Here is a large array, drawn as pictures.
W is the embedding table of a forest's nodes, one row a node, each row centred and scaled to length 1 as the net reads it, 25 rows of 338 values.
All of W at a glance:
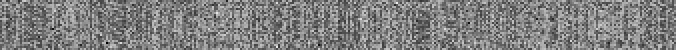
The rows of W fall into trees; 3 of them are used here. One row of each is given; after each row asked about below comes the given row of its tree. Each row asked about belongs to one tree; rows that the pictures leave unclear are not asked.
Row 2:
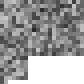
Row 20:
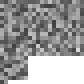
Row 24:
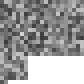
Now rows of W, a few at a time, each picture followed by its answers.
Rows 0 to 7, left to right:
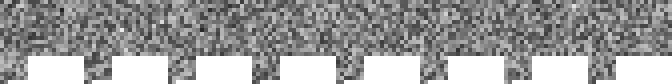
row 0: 24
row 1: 20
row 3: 24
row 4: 20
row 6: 24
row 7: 24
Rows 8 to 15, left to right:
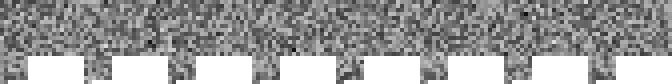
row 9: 2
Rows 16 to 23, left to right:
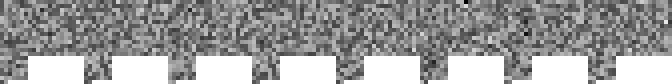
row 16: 2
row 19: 24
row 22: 20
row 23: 20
